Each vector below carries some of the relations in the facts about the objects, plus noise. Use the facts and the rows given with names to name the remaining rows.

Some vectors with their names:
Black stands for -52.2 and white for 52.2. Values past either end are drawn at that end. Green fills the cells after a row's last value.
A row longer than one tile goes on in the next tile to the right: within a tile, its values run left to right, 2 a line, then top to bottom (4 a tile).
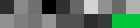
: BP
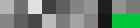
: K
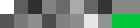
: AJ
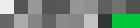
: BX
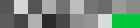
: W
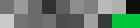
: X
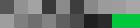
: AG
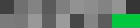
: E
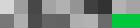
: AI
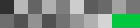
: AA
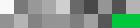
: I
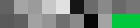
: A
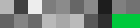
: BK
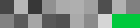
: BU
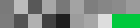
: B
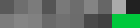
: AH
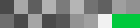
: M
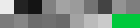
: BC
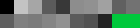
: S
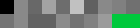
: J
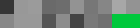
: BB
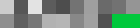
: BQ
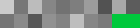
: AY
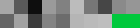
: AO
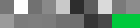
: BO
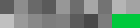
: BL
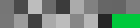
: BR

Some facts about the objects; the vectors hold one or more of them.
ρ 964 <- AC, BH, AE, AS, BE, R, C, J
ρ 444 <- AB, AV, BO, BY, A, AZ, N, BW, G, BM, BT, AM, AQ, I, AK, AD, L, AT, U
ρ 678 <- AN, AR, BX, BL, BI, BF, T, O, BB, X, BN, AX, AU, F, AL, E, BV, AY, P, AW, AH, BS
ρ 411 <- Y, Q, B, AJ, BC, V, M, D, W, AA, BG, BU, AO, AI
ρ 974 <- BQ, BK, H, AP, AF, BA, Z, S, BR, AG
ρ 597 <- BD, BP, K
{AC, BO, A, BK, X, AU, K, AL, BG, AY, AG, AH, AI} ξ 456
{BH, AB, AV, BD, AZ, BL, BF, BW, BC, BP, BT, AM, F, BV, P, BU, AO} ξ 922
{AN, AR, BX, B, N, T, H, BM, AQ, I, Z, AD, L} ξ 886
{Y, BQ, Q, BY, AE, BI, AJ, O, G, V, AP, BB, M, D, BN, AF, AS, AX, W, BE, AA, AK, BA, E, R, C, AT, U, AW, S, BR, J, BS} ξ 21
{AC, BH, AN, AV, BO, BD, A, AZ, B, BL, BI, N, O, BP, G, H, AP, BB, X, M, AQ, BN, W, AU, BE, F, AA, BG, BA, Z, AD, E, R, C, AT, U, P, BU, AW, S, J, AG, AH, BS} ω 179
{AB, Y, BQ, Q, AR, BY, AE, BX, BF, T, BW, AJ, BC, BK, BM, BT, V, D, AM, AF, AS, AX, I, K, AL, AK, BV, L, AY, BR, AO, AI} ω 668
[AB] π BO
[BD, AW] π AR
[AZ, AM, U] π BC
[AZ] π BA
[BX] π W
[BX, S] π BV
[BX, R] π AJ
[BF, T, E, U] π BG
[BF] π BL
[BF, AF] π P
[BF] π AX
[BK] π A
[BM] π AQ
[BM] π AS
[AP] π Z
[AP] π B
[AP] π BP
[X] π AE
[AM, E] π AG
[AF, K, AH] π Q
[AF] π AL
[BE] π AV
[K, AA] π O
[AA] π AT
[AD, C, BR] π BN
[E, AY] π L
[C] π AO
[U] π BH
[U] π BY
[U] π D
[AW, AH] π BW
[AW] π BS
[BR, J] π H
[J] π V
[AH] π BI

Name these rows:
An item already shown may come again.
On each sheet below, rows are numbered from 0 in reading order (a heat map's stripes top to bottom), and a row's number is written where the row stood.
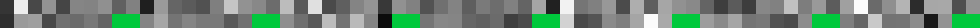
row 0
BE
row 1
F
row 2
K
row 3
AH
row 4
AE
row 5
P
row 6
AV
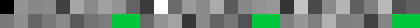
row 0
AW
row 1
R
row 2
AZ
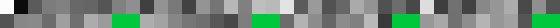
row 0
AS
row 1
BL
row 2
BX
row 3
BF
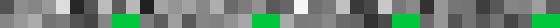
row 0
AQ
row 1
C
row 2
BO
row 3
AU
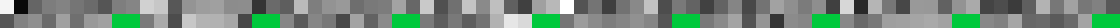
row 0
AS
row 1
AB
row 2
AC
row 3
V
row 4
BV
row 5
E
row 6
AX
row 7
BH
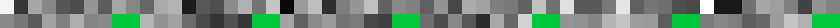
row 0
AL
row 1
Z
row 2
BD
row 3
BG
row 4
AM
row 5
BC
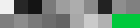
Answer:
BC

